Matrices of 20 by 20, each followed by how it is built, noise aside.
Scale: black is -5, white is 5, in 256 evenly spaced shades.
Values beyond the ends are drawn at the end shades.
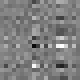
low rank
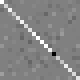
diagonal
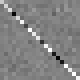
diagonal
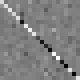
diagonal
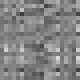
low rank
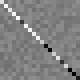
diagonal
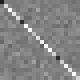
diagonal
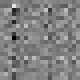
low rank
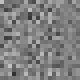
low rank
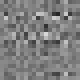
low rank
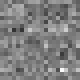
low rank
